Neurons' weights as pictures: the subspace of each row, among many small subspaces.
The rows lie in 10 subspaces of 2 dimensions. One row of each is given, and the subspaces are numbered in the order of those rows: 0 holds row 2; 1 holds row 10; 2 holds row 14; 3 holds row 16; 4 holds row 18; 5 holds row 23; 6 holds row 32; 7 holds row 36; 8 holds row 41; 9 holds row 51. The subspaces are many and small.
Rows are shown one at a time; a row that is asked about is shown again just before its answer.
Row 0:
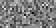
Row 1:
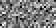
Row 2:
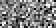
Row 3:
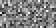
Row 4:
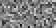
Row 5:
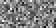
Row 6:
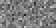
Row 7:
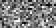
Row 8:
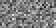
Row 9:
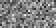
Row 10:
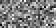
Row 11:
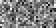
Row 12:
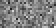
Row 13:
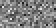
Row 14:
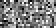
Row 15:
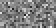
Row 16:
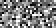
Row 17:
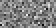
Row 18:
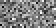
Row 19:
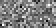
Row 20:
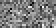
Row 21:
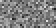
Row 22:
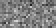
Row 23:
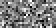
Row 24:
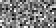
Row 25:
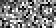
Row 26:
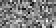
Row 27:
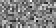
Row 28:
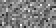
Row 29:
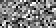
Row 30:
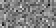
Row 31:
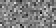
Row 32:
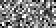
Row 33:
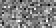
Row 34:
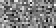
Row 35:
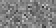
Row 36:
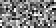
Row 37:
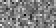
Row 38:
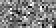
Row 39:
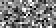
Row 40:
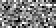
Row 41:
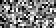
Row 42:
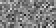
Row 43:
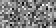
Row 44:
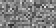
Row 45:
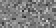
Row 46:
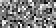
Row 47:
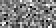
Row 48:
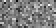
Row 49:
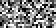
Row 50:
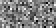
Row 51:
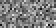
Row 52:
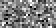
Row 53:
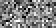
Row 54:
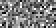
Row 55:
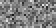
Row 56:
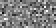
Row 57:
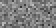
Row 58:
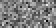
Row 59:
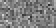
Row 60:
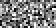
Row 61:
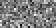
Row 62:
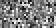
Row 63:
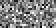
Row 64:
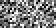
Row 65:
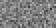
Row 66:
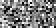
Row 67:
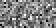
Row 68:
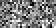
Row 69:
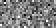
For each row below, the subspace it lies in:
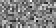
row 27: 7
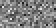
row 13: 4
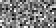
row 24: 7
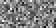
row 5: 8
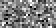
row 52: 5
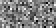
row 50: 8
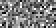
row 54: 0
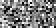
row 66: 2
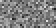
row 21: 4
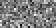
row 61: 7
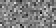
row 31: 4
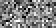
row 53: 6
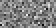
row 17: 4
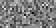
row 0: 6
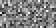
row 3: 5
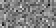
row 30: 6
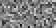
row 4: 7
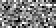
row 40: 2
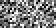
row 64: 4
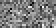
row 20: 1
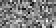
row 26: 1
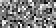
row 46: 7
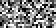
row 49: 5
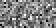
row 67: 3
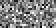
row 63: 6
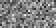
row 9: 9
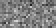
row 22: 0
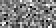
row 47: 0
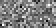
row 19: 6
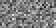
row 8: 9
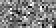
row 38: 1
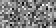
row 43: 4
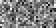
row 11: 8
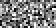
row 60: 7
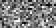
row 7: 2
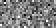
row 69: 3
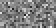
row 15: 5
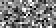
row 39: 5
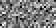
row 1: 0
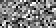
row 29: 1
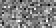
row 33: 3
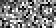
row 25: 8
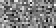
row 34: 2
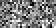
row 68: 1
